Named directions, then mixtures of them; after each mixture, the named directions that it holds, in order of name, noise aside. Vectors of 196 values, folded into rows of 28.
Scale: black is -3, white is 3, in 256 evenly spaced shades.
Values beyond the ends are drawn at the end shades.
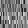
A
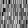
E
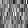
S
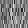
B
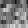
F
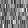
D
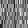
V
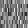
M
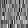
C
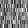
D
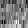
B, E, F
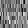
A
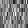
S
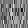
B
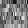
F, S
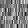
C, M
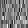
C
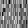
E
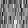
B, E, F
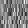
M, S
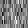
B, C, E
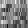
C, F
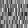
M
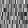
A, E, M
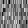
E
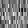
A, C, S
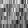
F, S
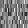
M
